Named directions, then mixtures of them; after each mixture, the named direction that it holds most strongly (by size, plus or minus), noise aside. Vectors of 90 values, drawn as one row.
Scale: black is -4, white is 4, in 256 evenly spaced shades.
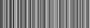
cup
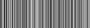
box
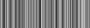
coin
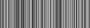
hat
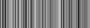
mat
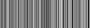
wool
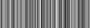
coin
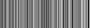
wool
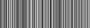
box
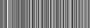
hat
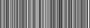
wool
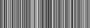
box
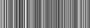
mat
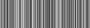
hat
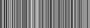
box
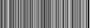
wool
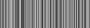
hat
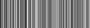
cup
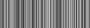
hat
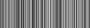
hat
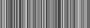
mat
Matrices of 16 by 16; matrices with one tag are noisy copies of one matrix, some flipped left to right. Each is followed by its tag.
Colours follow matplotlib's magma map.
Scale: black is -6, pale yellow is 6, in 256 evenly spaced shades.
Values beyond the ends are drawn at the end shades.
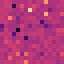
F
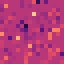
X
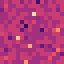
X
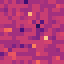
X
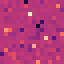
X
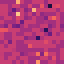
F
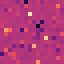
X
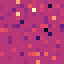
F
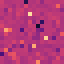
X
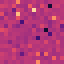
F
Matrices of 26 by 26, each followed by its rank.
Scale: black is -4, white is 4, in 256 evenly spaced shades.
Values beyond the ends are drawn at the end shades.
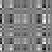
one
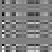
one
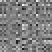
three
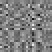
three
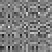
three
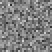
full rank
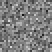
full rank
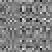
three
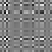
one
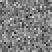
full rank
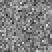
full rank
